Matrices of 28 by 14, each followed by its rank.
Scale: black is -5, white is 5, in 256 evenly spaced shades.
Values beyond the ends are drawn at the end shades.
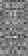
three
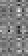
two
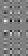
one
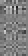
two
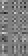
two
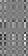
one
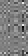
two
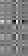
one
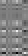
one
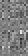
three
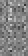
three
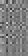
two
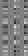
one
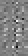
three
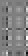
one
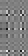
one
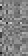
three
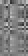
two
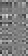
two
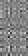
three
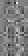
three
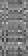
three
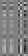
one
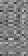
three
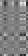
one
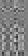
two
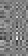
two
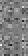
three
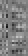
two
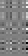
one
